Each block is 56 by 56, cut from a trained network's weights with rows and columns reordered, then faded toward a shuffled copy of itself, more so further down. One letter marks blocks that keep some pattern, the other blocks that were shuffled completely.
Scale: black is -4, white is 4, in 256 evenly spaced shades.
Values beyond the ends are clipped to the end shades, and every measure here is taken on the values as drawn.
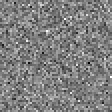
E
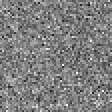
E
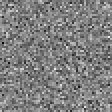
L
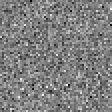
E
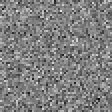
E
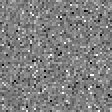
E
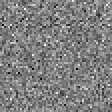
L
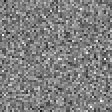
E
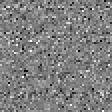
L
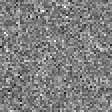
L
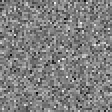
E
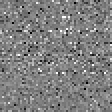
L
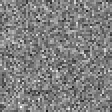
E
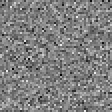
E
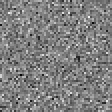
E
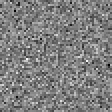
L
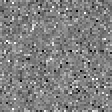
L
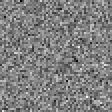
E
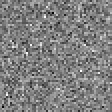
E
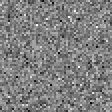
E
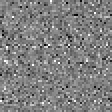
L
